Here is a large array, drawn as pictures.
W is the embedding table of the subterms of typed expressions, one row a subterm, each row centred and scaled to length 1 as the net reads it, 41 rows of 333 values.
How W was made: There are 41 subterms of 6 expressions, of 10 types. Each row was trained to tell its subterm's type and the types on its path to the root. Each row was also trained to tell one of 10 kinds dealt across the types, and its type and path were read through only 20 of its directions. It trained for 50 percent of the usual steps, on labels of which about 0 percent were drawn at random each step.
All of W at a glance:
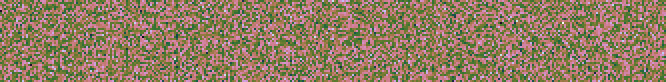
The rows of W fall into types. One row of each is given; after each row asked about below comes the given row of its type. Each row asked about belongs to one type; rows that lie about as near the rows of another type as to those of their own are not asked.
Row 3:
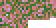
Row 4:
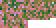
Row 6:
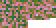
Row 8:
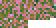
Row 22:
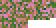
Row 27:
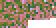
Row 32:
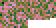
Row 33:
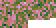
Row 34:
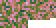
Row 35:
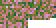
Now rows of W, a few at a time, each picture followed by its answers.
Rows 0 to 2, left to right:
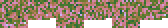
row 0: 34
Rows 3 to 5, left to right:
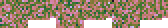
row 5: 3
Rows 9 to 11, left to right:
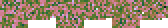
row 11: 34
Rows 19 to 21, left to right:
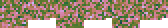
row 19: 4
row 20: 32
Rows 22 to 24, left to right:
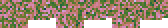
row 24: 35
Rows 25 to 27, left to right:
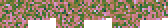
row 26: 4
